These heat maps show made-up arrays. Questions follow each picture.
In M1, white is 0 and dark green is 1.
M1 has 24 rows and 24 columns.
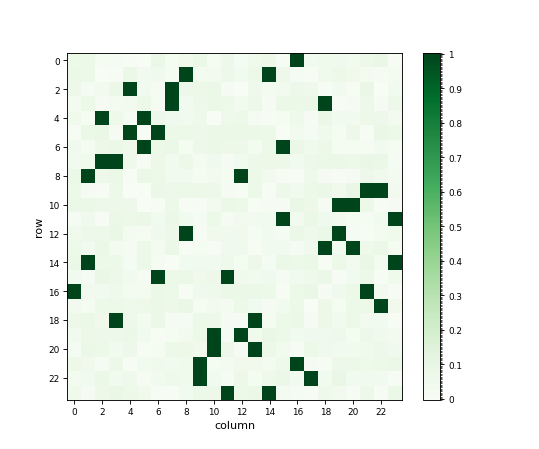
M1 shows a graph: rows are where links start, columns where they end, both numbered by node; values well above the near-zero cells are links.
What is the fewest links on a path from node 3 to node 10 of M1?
4
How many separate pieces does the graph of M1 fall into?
2
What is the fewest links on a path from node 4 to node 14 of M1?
6
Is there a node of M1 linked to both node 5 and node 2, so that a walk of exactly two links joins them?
yes
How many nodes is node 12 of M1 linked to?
2
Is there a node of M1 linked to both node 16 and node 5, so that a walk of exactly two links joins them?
no
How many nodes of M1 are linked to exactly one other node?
2
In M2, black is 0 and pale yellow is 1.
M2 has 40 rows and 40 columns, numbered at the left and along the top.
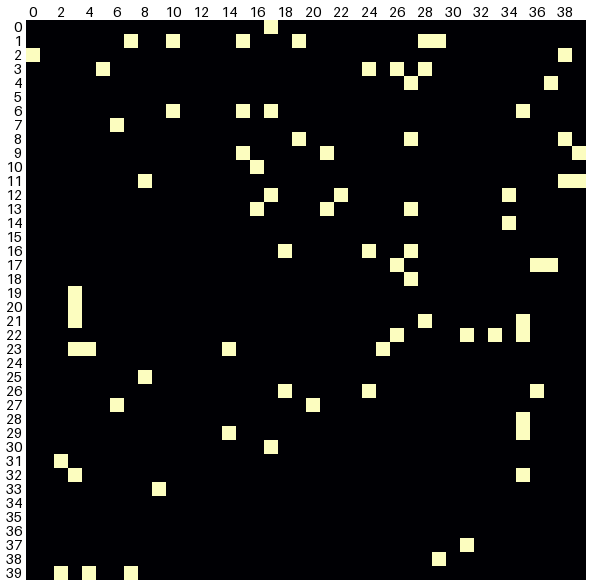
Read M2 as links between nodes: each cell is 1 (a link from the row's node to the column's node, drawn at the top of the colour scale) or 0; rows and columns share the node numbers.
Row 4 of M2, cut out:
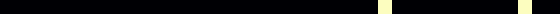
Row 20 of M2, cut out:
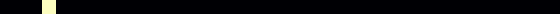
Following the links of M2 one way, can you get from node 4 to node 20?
yes
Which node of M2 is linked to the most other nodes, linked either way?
node 3
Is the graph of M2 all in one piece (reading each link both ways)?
yes
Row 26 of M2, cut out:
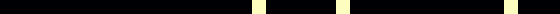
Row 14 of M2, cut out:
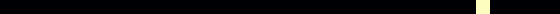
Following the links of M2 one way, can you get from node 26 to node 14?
yes
